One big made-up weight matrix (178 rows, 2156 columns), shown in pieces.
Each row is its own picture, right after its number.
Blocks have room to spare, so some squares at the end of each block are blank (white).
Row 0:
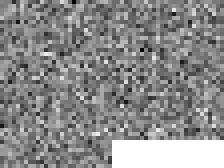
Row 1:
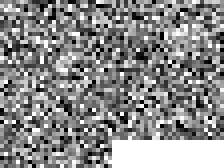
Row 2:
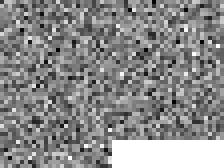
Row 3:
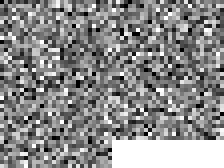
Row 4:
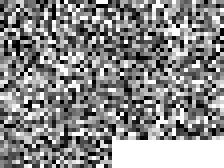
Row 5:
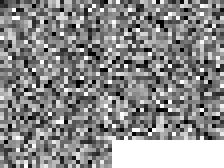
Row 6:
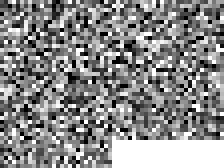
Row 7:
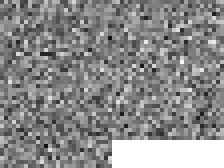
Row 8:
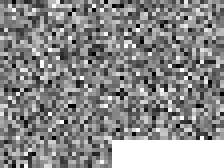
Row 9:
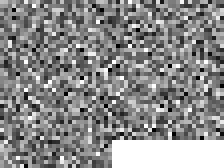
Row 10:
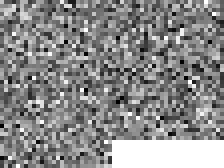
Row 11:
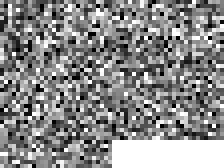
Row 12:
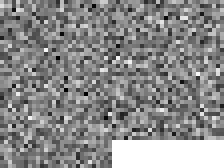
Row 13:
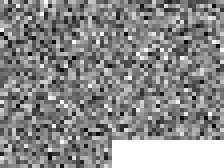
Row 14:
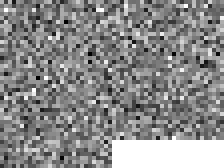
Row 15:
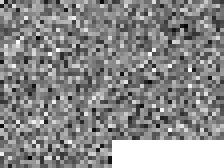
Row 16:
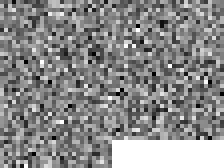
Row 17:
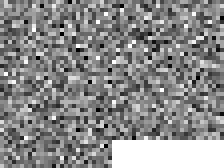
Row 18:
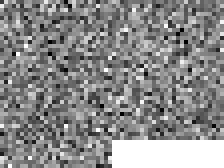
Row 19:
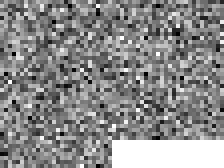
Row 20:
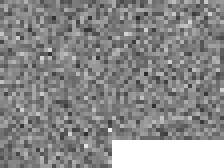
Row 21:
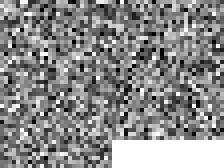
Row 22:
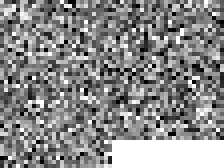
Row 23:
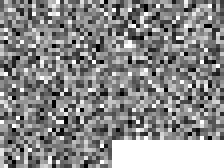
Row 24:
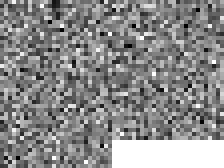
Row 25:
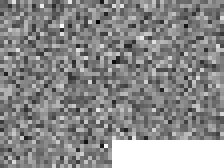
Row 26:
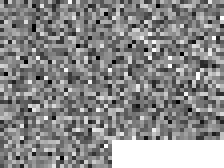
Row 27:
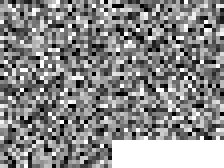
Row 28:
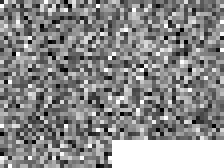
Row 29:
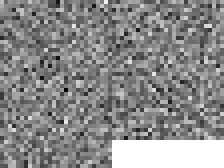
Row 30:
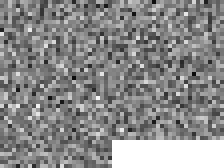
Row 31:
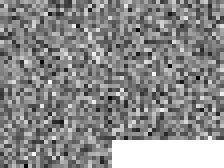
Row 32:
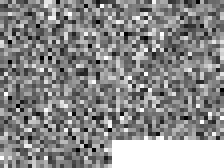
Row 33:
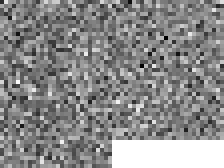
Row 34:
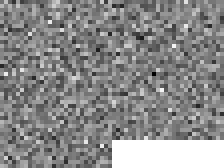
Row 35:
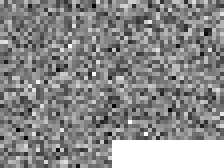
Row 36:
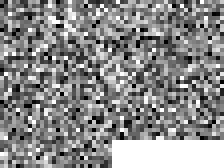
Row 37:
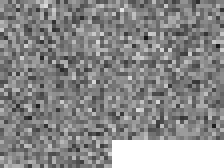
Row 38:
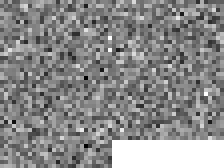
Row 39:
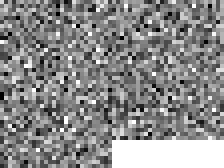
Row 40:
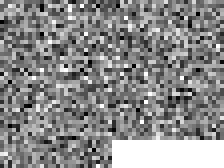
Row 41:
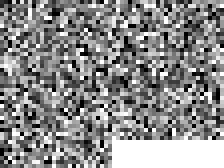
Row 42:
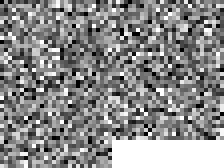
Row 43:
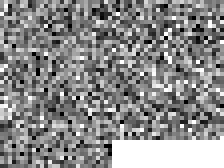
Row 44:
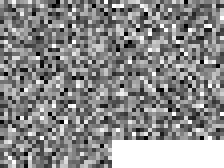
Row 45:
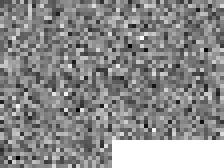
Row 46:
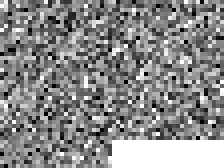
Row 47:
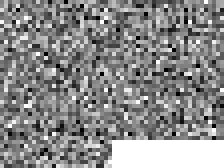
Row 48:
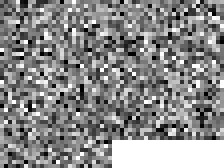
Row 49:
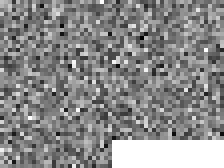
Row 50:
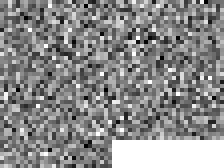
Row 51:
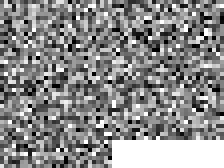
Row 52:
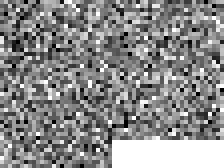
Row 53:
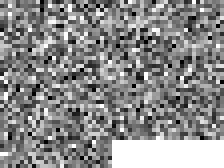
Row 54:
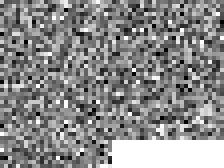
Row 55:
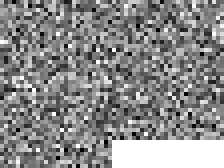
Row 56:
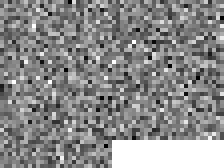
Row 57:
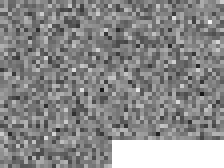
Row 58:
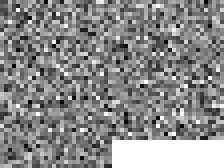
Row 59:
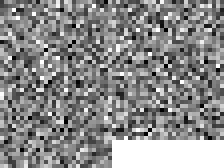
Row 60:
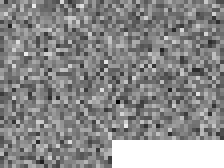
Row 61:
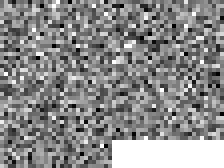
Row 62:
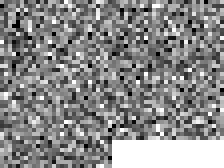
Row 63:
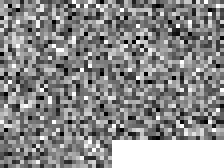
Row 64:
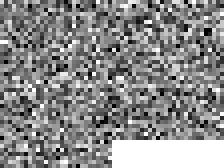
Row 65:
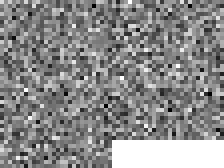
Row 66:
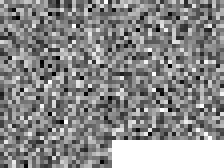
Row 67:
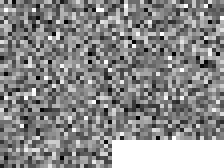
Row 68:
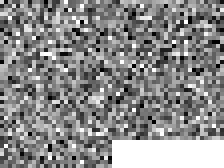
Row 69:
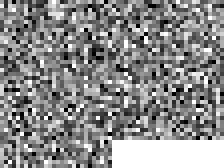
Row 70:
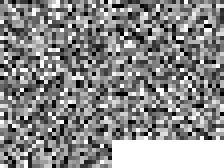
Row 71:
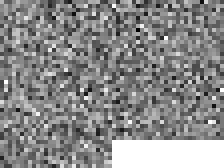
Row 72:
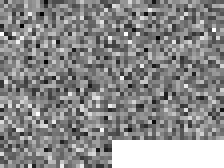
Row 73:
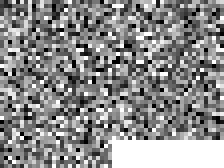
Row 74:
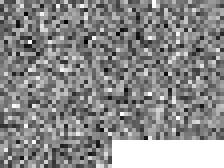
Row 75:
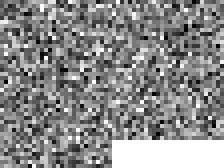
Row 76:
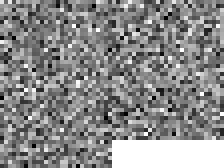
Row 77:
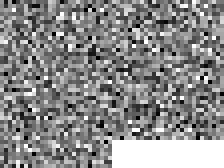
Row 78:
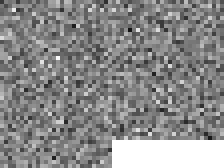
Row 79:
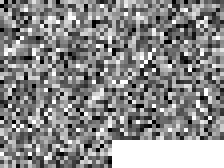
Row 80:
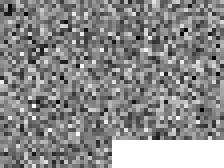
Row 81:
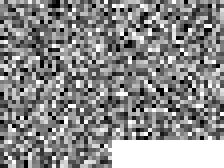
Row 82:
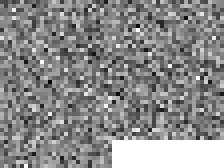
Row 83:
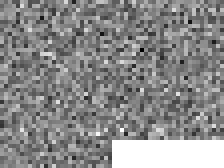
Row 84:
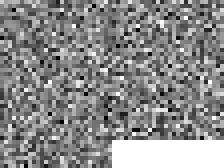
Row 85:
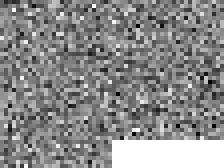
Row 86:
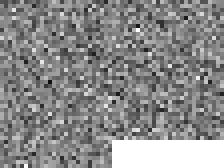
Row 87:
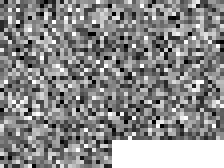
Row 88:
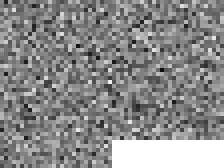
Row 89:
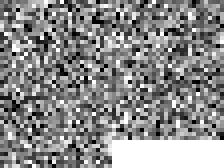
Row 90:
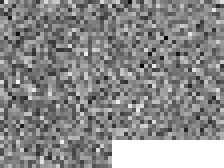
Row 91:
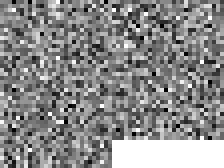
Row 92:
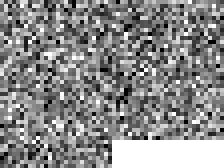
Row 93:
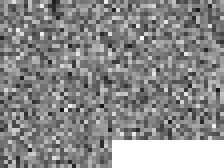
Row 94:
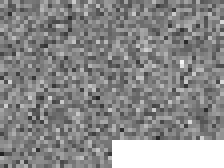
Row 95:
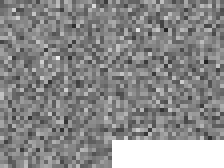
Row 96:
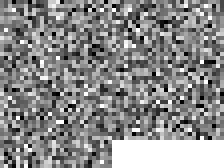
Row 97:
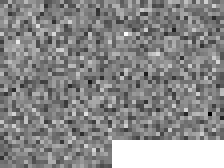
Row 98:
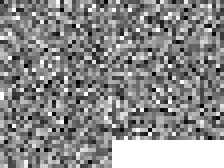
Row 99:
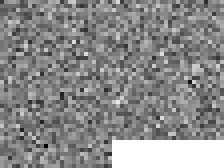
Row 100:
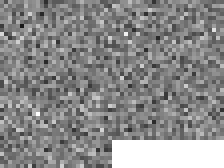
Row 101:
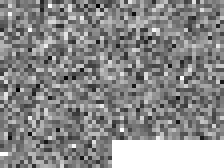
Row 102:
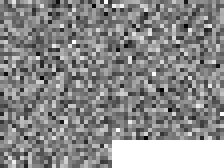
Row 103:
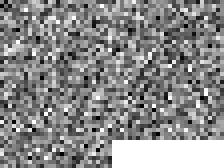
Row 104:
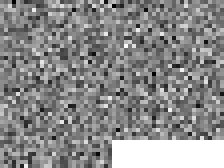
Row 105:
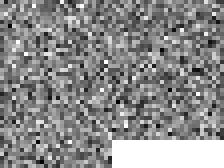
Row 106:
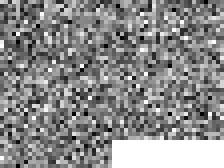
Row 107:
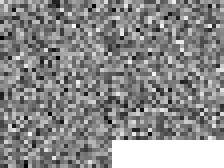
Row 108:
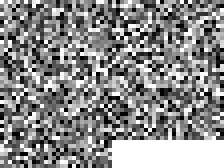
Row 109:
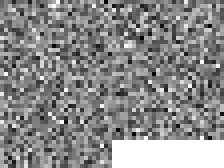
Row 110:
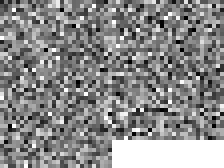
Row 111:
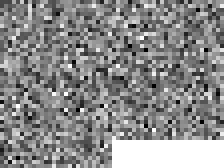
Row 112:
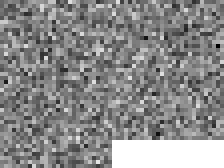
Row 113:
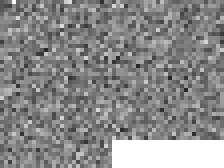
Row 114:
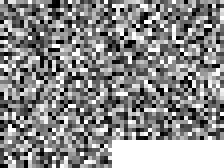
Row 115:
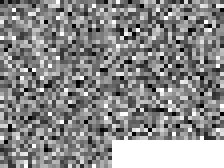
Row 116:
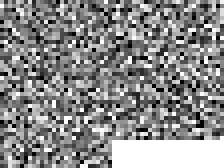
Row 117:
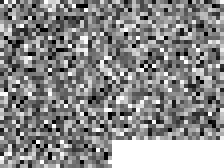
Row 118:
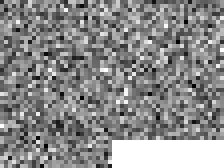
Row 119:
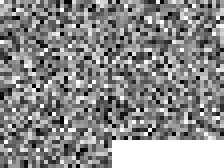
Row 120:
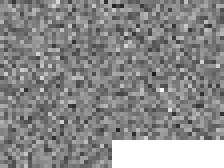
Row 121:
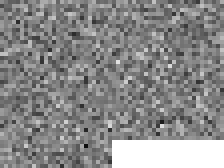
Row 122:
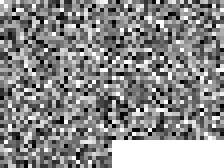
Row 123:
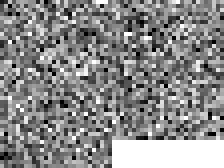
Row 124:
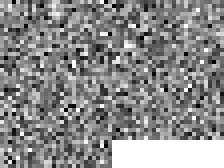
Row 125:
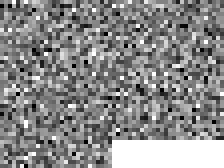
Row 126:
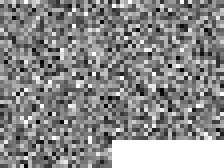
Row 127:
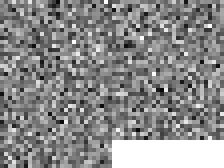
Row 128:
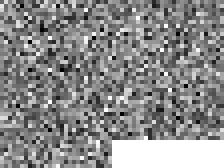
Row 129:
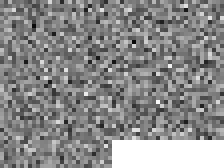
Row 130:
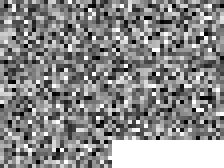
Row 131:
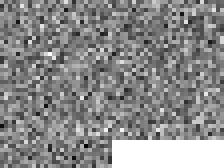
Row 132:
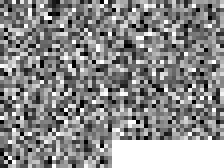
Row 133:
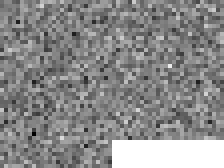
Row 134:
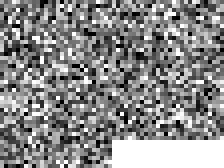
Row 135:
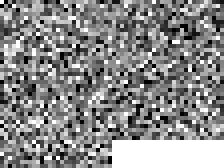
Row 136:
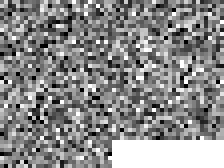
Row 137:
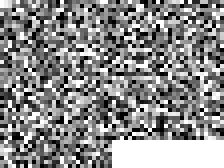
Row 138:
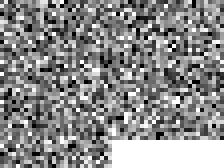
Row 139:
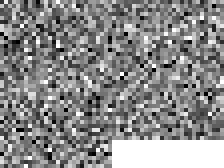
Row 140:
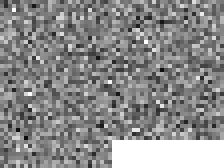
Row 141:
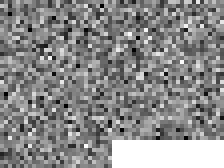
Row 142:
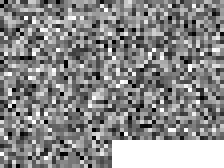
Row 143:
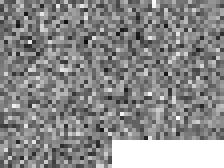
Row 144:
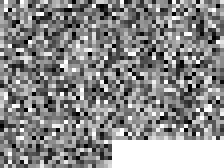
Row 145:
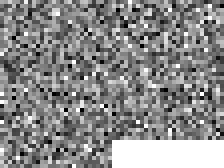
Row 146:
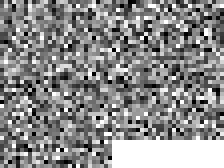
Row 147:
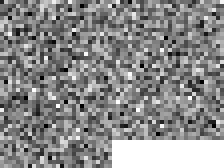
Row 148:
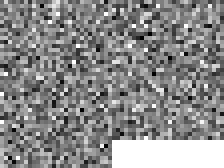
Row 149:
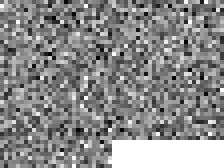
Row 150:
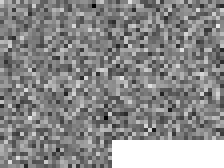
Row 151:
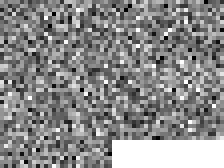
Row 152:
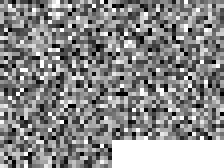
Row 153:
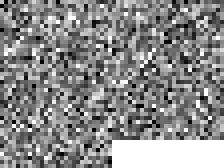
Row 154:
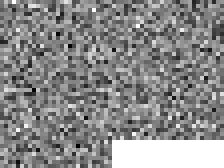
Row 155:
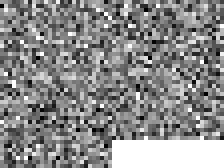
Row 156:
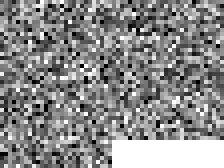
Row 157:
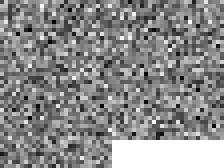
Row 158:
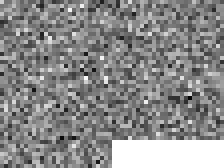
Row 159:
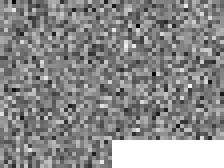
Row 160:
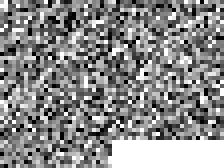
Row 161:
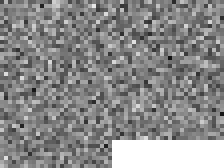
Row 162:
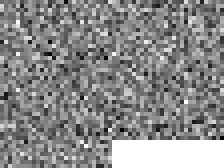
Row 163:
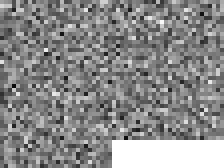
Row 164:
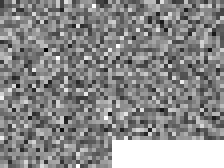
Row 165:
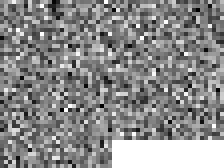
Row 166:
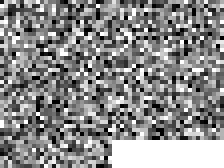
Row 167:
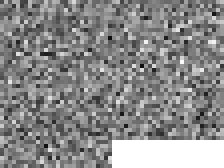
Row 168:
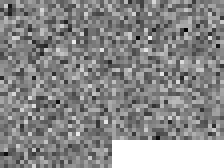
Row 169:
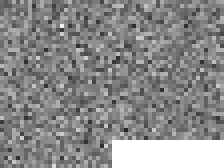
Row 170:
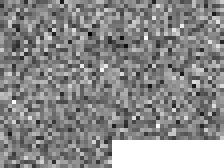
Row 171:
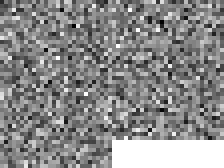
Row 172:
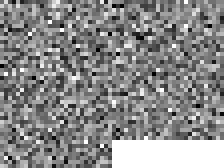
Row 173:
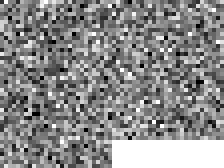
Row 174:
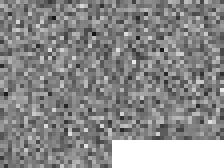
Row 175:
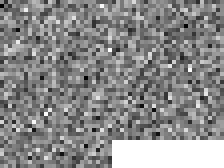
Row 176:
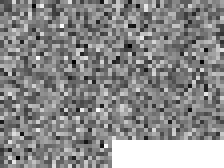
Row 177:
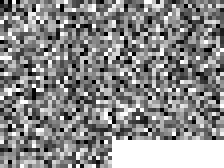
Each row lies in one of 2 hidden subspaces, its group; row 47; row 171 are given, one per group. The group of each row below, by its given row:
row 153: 47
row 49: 171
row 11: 47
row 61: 171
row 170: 47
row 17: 171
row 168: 47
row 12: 171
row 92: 47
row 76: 171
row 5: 171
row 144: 47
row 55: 171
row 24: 171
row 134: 47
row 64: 171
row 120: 171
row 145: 171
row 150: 171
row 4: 47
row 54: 47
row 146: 171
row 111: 171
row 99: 47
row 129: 171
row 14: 171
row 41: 171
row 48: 47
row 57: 47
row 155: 171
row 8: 171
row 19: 47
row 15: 47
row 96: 171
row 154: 171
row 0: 47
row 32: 47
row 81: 171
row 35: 171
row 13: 47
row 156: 47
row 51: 171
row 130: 171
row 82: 171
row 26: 171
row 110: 171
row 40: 47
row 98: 171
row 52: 47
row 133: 47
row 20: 47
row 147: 47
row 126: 171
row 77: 171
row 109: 171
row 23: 171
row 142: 47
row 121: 47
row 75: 47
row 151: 47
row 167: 47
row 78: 171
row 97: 47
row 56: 171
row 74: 47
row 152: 171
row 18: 47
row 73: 171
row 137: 171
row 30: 47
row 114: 171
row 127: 171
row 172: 171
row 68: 47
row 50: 47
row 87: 47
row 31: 171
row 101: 47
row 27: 171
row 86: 171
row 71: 47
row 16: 171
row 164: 171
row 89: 47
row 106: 47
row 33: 47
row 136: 47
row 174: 47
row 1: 47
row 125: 171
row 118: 47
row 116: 171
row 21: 47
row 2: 47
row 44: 171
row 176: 171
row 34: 171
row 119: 171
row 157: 47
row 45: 171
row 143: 47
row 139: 47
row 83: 47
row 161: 171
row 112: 47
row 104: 171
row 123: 47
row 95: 171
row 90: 47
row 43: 47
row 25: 171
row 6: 171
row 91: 171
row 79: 47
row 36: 47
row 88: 171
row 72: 47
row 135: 47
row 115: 171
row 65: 171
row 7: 47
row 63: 47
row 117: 47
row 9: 171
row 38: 47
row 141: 47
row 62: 47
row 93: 171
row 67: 171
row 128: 47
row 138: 47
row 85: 171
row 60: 47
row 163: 171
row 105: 47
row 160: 47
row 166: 47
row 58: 47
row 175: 47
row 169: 171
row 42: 171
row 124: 171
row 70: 171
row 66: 171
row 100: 47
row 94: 47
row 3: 171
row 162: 47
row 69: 171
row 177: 171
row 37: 47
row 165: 171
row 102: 171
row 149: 47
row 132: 171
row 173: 47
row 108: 171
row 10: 47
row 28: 47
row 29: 171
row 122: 171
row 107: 171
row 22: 47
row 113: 171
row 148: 171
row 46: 47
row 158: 47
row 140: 171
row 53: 47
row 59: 171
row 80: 47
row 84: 171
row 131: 47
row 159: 171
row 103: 47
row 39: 171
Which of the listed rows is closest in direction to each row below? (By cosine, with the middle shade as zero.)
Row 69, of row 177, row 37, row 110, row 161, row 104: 104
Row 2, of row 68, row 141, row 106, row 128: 128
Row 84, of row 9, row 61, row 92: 9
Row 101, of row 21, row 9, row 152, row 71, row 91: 21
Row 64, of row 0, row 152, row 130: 130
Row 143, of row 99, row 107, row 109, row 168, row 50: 168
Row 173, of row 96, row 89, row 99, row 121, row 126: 121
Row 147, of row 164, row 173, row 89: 173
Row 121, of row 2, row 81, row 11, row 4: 81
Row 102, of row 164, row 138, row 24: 24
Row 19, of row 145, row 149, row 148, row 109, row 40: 149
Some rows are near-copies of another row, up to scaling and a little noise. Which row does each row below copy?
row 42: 3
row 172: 34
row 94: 136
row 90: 33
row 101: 53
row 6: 25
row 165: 93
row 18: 28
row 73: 169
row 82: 86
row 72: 100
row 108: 65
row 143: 74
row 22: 10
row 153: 79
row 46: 160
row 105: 60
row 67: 14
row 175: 103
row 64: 35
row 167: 7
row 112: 75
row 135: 15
